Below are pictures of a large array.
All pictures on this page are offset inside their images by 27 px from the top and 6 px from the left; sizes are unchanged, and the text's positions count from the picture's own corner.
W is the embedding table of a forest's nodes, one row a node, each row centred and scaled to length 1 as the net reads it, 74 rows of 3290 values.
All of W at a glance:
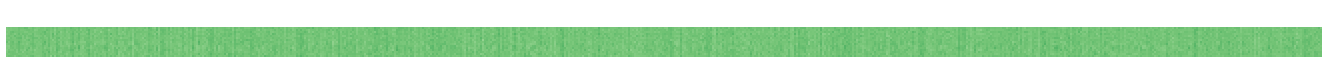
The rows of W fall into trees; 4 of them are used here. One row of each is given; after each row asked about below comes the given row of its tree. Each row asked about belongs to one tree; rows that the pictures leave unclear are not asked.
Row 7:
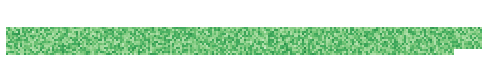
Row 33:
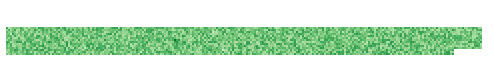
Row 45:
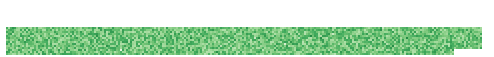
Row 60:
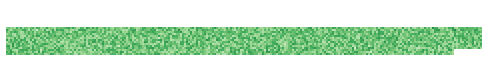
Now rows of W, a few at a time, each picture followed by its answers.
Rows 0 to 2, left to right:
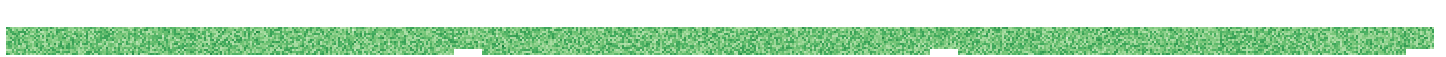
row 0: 7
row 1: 60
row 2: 7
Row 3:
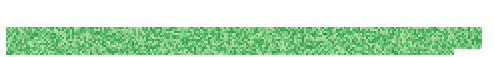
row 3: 60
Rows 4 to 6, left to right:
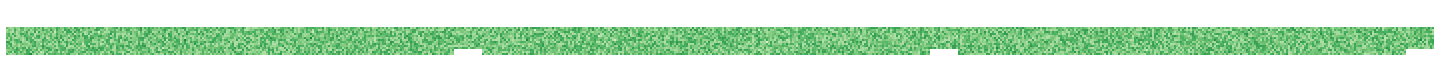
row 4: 33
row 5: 33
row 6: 60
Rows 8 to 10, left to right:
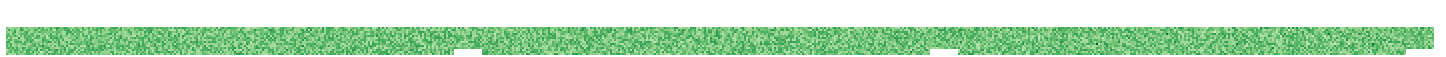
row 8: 33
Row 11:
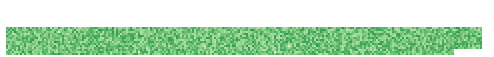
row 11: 45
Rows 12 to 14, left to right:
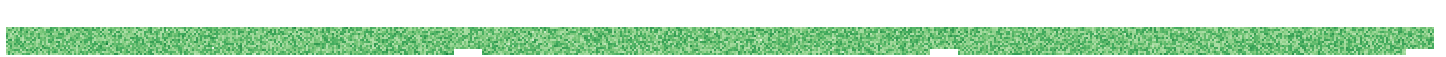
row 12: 33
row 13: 60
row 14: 45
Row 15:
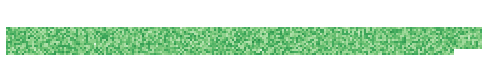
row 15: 7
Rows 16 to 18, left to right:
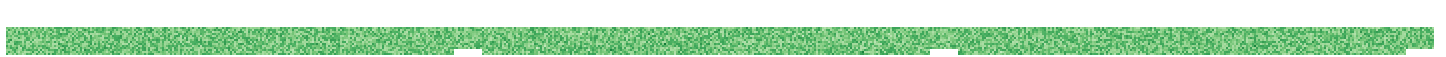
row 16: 33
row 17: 33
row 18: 60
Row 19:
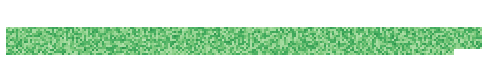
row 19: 60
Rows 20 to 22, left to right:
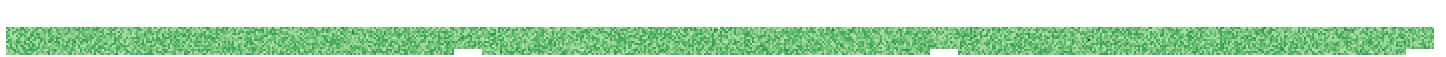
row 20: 33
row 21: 7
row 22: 7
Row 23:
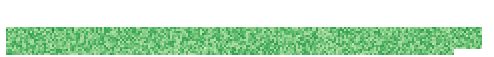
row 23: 60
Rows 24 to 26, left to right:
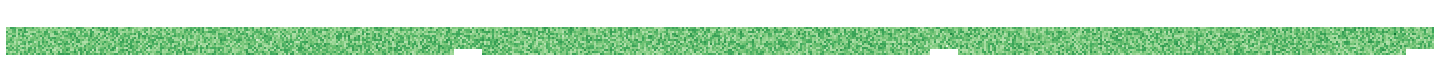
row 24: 45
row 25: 60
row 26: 7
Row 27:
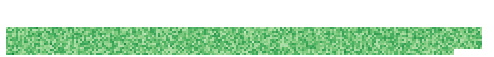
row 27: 60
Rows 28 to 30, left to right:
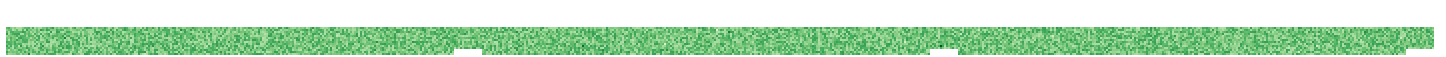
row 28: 7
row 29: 45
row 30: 60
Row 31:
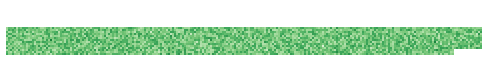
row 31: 45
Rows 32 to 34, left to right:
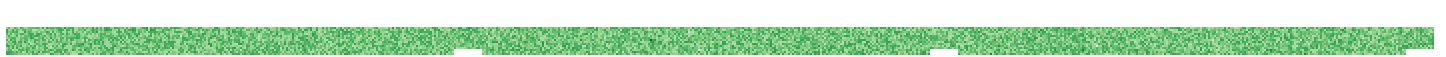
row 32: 60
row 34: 45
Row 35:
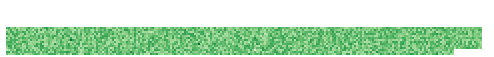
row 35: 7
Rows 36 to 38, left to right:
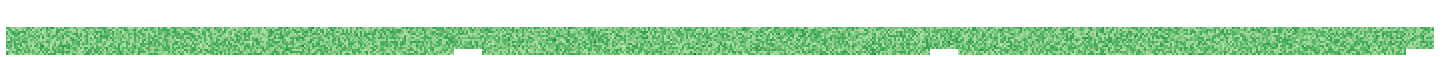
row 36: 7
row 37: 45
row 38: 33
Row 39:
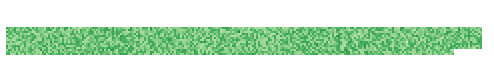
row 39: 45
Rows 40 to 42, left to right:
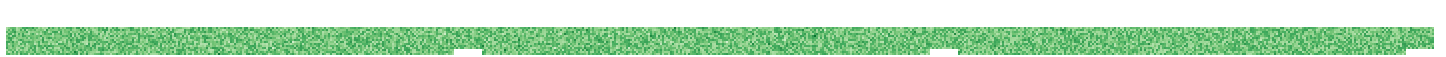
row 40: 45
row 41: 45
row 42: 45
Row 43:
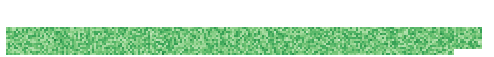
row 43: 7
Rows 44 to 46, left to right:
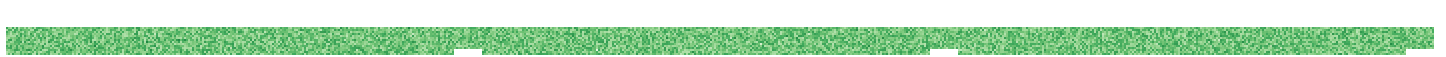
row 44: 33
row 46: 7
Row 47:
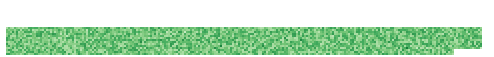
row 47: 60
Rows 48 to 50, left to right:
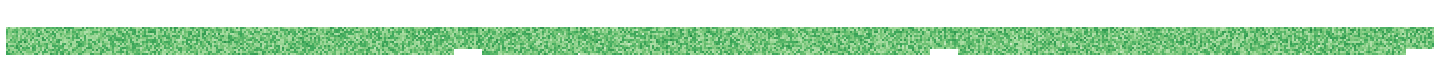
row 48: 60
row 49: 60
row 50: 60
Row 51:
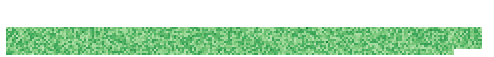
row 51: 60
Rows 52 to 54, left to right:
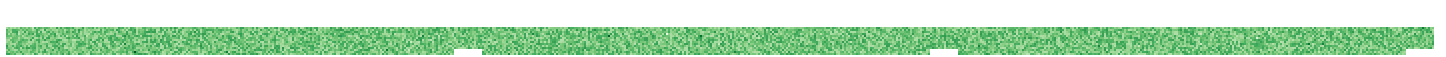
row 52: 60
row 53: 45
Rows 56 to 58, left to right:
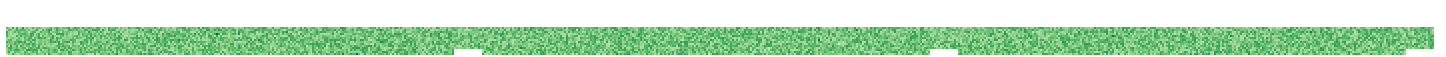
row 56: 33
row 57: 33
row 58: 60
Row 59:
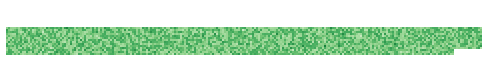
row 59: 60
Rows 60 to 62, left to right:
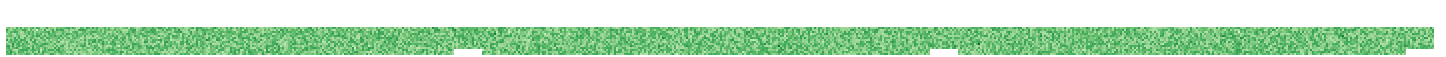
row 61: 7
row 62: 7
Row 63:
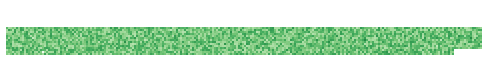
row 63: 33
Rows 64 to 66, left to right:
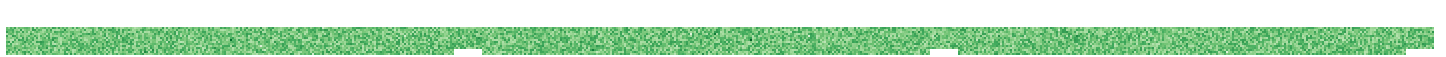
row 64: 45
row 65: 33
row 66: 45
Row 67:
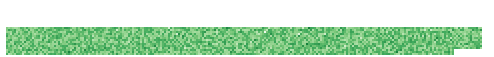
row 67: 33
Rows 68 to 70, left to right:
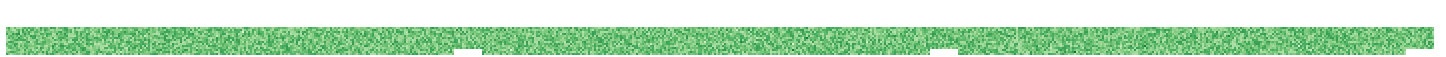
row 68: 7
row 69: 45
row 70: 60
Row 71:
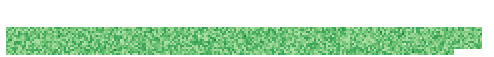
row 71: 33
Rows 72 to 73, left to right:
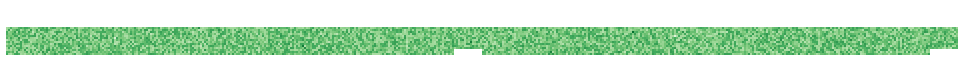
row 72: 7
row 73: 45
